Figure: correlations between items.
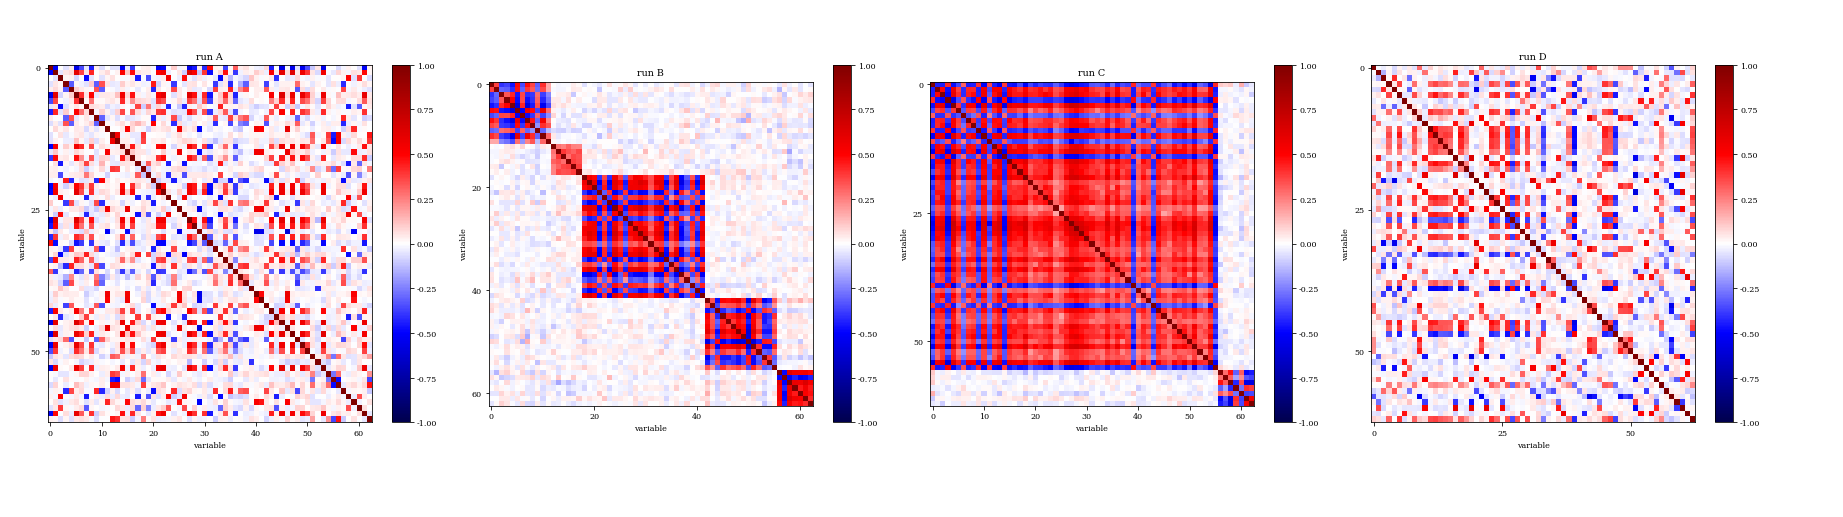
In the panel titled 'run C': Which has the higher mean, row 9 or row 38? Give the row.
38
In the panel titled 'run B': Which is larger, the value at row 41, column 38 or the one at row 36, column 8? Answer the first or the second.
the second
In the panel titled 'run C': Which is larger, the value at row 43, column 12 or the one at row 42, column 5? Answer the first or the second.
the second
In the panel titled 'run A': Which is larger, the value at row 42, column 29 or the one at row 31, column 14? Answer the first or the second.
the first
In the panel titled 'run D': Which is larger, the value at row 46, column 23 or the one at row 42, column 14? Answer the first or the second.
the first
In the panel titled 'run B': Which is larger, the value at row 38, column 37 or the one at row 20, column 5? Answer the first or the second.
the first
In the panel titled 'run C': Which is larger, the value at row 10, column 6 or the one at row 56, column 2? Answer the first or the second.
the second
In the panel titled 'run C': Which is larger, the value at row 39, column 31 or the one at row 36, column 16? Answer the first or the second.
the second
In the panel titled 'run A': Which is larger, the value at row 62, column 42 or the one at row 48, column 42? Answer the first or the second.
the first
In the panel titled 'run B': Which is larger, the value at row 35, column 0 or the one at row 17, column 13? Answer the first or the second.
the second
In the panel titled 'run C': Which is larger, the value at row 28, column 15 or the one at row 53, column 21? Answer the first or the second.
the first
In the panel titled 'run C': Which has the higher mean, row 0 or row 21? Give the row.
21
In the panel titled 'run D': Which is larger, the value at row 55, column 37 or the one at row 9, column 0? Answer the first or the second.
the second
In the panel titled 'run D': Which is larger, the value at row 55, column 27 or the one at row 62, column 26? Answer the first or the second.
the second
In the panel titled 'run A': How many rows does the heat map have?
63
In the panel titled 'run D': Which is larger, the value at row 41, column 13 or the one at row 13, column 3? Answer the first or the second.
the second
